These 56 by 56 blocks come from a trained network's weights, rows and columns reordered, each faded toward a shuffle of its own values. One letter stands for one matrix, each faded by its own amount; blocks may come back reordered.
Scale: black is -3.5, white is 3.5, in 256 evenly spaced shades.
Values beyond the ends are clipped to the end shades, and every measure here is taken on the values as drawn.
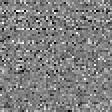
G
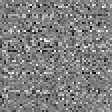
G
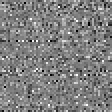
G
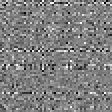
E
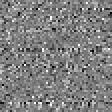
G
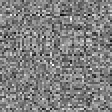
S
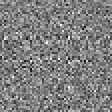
S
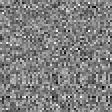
S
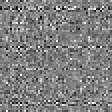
E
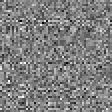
S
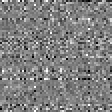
E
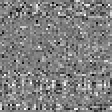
G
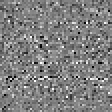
G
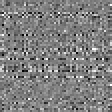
E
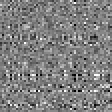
E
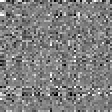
E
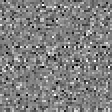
G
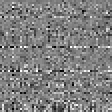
E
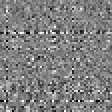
E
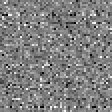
G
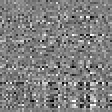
E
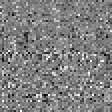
G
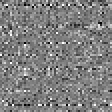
E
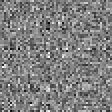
S
